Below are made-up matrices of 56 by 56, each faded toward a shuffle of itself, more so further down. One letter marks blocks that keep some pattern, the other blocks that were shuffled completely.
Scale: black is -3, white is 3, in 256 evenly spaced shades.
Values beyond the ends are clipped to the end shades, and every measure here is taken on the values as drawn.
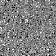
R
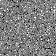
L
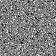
L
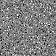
L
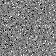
L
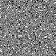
R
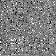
R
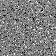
L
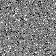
L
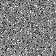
L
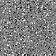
R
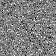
L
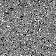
L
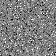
L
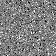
L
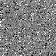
R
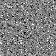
R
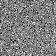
L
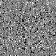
R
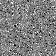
L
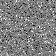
L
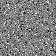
L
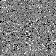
R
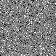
L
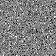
R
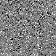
R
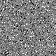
L
